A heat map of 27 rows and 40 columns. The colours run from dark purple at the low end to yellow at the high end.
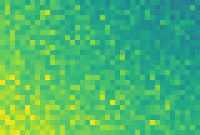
The top right is the ninth with the lowest average. The bottom left is the ninth with the highest average. There is an overall slope up to the bottom left. No regular stripes run through it. No single row or column stands out from its neighbours. The texture is fine-grained noise. Neither half mirrors the other.
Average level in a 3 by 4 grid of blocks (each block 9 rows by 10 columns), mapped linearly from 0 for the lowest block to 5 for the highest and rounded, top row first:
3 2 1 0 | 4 3 2 1 | 5 4 3 2
